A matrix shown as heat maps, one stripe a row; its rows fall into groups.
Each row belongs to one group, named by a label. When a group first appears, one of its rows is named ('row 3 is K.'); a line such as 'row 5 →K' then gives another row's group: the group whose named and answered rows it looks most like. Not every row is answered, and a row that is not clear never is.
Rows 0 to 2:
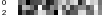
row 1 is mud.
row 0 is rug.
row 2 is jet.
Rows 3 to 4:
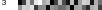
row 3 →jet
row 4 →mud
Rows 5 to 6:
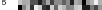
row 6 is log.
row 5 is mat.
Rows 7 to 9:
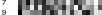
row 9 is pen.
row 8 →mud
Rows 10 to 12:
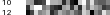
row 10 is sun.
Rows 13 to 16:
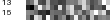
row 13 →pen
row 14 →log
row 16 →mud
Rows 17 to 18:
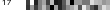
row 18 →pen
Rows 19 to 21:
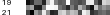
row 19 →jet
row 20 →sun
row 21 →log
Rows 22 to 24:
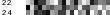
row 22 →sun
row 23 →rug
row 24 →rug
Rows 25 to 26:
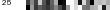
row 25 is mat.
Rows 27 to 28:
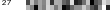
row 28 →sun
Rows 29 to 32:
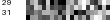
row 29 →pen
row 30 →mud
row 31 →jet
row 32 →rug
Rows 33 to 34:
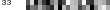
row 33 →mat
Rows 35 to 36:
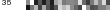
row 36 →log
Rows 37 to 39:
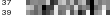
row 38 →mat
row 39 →mat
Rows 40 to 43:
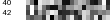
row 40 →sun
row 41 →rug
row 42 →sun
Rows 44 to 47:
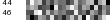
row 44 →mud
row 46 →mud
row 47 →jet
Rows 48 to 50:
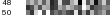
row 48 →mud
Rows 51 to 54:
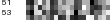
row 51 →log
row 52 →log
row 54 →jet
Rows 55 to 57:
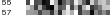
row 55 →rug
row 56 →mat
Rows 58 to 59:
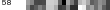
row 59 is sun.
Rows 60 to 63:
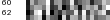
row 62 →mud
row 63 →mud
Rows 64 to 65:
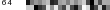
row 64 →log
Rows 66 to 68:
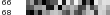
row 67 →mat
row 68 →jet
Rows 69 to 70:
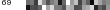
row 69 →mat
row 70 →jet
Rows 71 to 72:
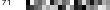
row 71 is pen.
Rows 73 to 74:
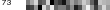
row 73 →pen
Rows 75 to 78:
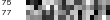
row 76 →sun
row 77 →mud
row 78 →mat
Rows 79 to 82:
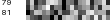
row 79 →sun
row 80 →pen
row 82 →mat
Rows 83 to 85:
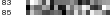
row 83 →mud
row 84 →pen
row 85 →rug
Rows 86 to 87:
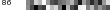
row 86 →log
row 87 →sun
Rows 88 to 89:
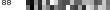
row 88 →jet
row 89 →jet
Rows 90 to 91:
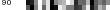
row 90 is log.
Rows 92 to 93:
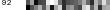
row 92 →sun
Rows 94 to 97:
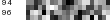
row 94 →sun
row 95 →sun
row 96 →mud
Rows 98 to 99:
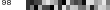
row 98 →jet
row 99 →mat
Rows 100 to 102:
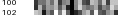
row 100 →pen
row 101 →pen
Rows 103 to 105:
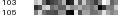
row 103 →rug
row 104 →log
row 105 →rug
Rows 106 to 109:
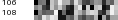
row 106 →jet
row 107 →jet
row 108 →pen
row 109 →log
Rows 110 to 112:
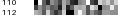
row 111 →mat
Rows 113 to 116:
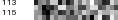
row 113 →pen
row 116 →jet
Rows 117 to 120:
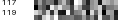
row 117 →mat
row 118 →jet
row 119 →mud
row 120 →mud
